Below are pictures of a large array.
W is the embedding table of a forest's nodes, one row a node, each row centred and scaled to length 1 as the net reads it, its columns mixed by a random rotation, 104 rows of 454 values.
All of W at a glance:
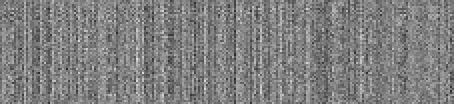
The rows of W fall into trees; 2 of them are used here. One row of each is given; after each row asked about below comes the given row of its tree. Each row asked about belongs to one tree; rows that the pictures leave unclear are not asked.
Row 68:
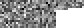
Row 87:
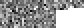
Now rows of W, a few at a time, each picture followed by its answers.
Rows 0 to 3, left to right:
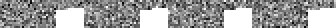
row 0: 68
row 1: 87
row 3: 68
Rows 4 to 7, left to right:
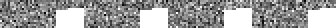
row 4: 68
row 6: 68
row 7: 87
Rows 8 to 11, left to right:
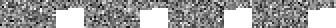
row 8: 87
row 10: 68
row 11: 68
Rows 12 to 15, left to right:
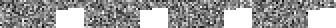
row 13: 87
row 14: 68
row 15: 68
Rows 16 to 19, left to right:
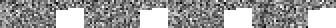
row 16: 87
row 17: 68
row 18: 87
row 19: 87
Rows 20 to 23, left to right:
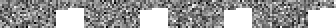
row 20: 68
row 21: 68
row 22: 87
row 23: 68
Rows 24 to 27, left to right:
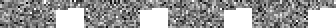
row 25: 68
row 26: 87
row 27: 68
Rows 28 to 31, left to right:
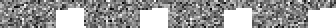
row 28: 87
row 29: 87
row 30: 87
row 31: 87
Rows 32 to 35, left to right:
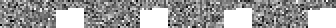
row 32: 87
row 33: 68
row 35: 87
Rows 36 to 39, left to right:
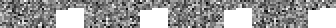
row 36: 87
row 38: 87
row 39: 87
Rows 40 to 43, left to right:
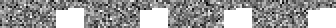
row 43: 68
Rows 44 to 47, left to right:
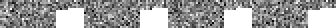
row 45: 68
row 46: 68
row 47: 87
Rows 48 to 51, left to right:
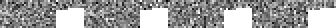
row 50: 87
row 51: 68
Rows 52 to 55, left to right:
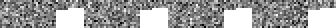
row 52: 87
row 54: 87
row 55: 68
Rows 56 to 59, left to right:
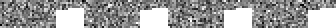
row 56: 87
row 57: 87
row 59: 87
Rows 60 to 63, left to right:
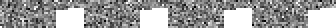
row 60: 87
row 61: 87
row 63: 87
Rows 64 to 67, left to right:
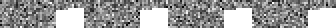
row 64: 87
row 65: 68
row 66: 87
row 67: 68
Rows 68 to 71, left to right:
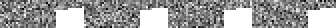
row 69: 68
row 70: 68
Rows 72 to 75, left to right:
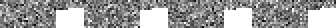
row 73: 87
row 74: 68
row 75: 87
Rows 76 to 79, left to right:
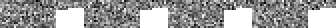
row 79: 87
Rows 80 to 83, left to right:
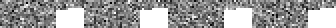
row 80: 87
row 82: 68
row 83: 87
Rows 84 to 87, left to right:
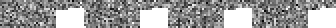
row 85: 87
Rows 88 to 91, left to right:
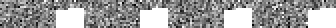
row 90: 87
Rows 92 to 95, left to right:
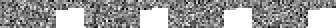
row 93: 87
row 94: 68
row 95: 68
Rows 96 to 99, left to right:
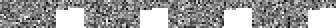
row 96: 68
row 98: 68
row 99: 87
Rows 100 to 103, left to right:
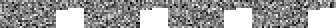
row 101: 68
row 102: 87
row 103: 68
